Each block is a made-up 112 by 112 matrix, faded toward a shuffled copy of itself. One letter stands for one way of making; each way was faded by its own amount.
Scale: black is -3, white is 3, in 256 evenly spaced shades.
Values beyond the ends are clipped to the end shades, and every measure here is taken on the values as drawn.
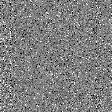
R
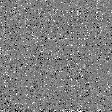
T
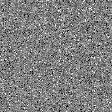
R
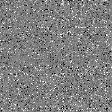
T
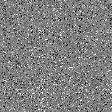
T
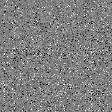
T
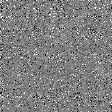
T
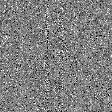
R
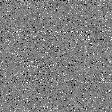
T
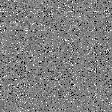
T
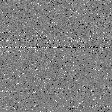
T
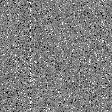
R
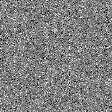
R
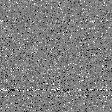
T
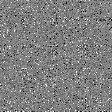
T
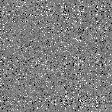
T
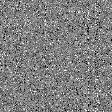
R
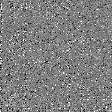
T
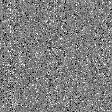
R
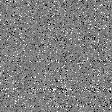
T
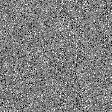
R
